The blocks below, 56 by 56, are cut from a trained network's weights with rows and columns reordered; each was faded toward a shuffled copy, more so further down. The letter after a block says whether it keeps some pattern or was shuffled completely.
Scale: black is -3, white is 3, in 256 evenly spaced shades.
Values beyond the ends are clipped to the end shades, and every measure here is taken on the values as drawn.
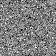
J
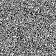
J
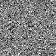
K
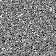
J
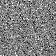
J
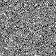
K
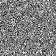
K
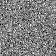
J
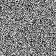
J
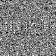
K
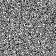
J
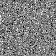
J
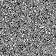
J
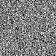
K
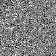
K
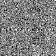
K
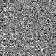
K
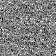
K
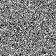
J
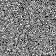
J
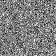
J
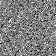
J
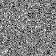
K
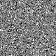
K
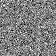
J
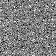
J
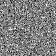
J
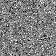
J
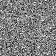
J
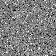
J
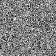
K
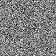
K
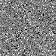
K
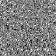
K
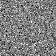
K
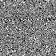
K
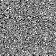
K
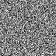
K
